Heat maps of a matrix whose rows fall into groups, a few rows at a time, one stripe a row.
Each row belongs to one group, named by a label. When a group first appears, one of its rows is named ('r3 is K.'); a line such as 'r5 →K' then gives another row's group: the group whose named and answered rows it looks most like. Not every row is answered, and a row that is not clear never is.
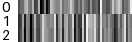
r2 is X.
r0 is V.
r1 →X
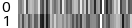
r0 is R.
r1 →V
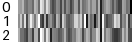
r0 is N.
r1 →R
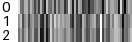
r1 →V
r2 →V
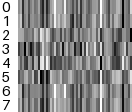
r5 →V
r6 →V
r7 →V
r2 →N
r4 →N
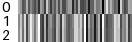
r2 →R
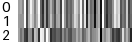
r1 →R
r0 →R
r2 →N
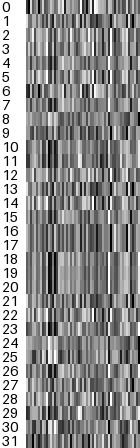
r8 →N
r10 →V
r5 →R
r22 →R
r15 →V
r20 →V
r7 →V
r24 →N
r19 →V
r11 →V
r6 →X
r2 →R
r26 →V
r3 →R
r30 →N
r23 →V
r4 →V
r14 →R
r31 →X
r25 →N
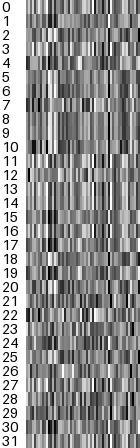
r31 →R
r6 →N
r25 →N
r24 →V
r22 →X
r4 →V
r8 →N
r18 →N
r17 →V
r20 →N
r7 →X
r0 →R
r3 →R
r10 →N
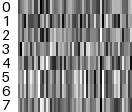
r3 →X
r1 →X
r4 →N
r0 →V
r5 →R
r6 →R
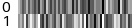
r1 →R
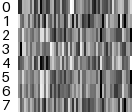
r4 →V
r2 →N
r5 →N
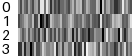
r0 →N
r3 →X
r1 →V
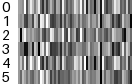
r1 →N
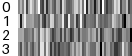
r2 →N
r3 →N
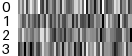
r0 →R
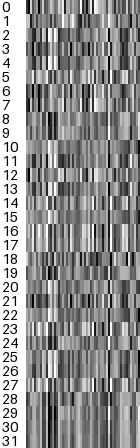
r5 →R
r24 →V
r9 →V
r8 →V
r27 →R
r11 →N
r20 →N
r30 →V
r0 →X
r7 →X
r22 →N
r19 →V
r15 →N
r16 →R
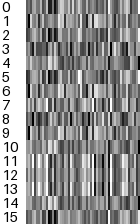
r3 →X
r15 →V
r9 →X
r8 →X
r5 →V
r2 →V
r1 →X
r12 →R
